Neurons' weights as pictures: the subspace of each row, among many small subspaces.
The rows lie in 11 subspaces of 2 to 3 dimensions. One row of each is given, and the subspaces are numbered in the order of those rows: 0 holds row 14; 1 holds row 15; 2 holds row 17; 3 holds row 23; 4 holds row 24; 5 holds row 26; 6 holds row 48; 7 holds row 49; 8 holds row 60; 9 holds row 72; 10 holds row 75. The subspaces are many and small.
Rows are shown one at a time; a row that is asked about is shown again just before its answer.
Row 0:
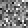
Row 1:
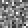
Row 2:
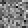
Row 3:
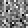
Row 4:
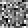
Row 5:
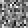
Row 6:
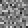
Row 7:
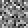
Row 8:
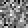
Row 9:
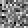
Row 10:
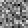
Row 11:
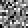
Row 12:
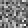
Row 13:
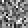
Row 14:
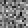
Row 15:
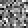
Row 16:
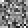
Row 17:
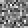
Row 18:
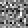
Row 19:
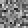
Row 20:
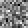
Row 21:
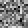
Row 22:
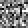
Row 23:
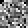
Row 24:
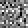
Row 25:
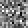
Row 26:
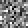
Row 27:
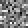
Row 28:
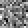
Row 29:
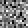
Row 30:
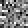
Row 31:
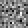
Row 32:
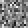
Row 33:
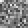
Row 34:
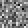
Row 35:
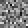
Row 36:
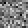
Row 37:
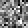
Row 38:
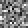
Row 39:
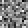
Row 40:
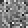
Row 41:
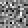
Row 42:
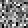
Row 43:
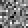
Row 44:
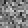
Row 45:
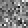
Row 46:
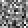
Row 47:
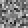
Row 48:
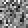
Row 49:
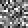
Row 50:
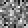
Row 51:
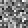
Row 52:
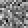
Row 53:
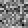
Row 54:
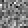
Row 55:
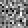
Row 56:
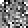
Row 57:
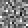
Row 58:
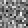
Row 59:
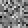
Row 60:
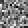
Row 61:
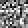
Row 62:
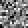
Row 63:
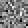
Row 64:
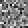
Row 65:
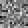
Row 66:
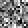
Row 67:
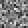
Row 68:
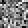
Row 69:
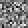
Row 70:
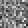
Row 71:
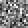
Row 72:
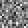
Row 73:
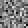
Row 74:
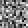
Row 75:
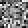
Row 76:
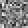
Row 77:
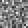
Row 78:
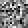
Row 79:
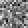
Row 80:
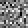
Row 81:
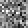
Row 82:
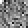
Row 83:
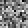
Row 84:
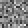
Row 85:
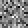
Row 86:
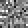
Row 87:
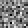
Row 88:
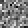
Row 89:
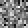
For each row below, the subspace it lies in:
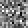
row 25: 4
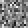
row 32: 2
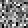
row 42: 9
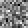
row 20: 1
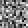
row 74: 0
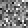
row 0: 6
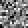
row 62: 9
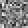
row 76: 9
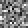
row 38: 5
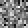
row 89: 6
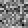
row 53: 6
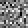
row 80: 4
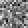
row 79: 1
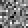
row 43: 9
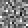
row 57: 2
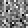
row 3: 3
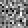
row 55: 4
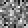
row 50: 6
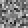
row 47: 7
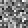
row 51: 10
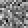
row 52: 1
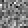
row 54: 8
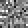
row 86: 5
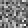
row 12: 0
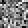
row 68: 10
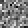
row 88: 8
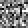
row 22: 1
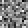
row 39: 10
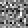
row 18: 4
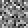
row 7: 7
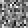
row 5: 2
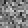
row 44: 10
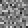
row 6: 8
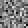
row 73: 2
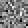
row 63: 2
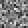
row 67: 7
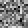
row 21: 6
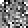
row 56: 3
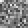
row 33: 3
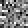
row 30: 5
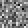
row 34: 9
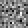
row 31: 4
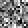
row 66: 6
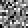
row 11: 9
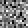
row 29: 0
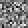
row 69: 5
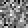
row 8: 6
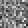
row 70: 0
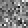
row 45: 6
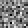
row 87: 4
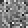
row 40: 3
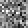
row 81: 4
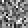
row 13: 10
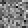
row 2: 10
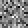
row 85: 7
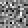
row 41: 4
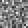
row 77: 8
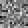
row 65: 5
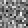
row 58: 0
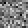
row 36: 10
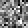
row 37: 6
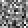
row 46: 3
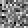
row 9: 5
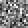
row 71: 3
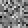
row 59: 7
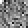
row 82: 3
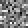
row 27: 5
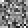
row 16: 3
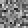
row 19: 7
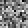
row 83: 10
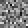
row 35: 2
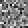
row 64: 8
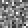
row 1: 8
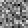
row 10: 1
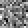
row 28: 1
